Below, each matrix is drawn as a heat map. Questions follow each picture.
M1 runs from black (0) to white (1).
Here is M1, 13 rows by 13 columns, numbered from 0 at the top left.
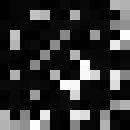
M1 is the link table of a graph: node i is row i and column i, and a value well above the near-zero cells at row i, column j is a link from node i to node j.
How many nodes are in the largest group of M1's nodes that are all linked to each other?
3
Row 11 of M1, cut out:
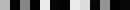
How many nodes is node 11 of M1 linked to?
6
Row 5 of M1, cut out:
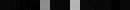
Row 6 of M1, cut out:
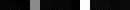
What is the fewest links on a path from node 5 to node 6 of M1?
3
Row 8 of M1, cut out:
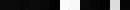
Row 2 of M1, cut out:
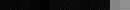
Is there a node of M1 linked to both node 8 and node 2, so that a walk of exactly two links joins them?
yes
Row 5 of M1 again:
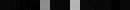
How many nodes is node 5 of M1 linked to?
2
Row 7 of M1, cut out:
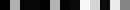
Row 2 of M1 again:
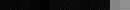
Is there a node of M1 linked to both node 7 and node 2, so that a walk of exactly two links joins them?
yes
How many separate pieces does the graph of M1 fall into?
1
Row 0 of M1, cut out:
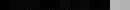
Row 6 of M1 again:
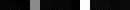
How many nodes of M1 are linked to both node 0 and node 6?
0
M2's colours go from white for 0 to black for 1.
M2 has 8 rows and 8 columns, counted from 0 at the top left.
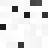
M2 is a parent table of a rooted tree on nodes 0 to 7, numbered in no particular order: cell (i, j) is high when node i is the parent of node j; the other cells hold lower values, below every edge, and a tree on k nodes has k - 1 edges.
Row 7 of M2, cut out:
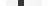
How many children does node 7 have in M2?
1
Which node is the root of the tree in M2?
1
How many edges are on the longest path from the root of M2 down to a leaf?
4
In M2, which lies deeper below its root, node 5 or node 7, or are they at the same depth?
node 5
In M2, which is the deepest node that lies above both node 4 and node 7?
2
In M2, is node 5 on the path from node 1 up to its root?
no
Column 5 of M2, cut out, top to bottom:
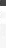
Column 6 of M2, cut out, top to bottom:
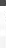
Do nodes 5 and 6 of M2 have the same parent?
yes
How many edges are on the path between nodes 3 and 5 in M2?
5
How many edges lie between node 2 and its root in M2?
1
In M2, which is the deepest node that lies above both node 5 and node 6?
0
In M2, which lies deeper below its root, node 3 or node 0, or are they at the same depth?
the same depth
